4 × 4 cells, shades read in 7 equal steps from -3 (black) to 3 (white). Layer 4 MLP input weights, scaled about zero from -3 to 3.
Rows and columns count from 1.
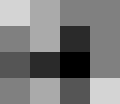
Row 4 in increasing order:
-1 0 1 2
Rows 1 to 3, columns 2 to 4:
1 0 0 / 1 -2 0 / -2 -3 0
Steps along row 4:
up down up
